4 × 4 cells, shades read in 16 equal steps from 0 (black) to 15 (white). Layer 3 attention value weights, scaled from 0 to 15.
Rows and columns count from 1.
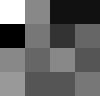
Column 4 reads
1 6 5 7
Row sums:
25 16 27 26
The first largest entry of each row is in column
1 2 1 1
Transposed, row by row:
15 0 8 9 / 8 7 6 5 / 1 3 8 5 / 1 6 5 7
